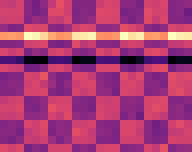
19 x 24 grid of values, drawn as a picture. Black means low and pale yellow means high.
Overall the values sit about 50% of the way up the scale. Rows 5 and 8 differ from the rows beside them. There is no overall slope.
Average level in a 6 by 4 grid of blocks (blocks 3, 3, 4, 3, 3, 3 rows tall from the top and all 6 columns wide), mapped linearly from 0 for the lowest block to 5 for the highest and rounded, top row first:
2222
5555
0000
2222
2222
2222
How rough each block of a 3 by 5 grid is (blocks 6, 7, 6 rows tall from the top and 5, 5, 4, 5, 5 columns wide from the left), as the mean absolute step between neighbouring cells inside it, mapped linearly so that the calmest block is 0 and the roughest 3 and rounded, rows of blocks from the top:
23232 | 23232 | 01010
